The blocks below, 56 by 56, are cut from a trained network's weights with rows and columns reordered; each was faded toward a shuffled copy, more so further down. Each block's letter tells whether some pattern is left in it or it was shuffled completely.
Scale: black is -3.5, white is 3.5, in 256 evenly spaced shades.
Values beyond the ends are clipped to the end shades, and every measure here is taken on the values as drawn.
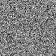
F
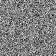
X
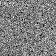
X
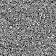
F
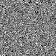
F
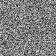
X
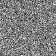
F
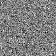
F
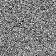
X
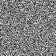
F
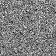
F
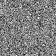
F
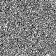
X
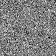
X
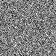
X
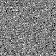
F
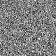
F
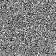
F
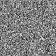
F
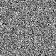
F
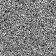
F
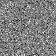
F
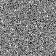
F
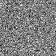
F
